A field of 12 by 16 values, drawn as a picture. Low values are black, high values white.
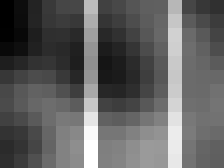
Calmest part: top left. Slope: up to the bottom right. Ninth with the lowest average: top left. Odd lines: columns 7 and 13.
